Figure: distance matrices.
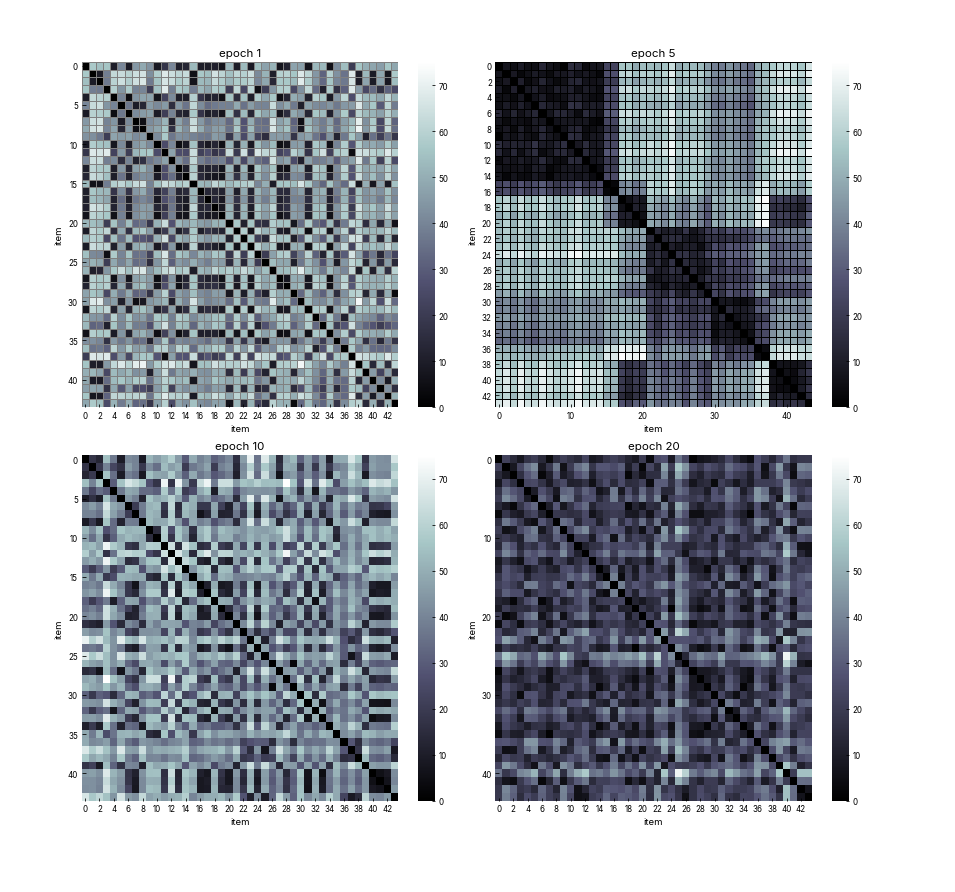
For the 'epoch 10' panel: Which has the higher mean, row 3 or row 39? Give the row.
3
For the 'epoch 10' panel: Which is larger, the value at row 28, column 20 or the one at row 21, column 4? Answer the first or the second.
the second
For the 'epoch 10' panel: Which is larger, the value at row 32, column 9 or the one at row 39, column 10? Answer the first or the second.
the second
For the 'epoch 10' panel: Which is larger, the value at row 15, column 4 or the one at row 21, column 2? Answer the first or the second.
the first
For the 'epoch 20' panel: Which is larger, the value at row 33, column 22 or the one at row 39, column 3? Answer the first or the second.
the first
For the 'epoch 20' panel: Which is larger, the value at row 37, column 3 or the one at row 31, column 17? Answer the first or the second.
the first
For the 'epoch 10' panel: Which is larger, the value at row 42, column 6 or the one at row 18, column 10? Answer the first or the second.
the second
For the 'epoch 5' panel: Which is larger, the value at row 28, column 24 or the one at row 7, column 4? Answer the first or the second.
the first
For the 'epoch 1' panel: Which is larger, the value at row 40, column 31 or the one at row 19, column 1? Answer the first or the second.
the second
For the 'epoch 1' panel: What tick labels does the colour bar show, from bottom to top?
0, 10, 20, 30, 40, 50, 60, 70
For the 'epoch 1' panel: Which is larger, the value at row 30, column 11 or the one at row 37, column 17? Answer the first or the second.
the first
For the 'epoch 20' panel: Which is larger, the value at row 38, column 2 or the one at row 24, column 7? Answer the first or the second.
the first
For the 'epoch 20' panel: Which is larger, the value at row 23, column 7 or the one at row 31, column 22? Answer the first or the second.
the first
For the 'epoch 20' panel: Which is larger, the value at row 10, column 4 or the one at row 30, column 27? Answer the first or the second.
the first
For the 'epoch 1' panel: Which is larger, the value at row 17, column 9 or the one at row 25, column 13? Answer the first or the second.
the second
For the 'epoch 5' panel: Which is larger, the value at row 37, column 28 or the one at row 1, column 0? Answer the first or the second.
the first
